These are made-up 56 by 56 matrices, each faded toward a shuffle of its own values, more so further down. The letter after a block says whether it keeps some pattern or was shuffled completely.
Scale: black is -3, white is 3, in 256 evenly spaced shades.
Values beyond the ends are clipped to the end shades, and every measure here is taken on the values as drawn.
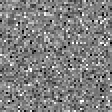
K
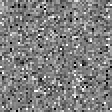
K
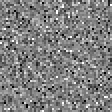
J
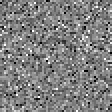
J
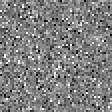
J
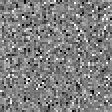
K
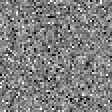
J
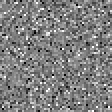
J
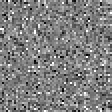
K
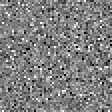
J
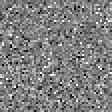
K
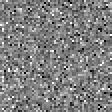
J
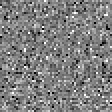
K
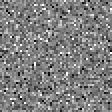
J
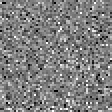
K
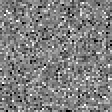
J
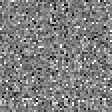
K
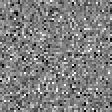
K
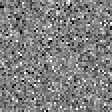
J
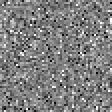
K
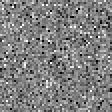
J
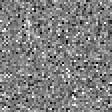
K
